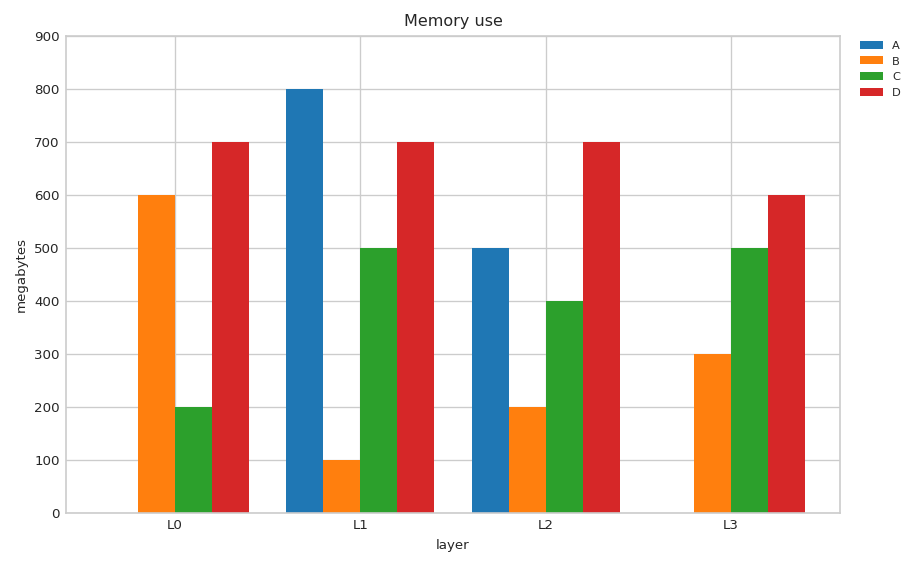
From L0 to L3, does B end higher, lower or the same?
lower
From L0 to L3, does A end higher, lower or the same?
the same
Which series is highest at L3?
D
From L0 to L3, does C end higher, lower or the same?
higher
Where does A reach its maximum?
L1
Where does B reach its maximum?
L0
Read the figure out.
Title: Memory use
x-axis: layer, ticks L0 L1 L2 L3
y-axis: megabytes, ticks 0 100 200 300 400 500 600 700 800 900
Legend: A, B, C, D
Values:
A: 0 800 500 0
B: 600 100 200 300
C: 200 500 400 500
D: 700 700 700 600
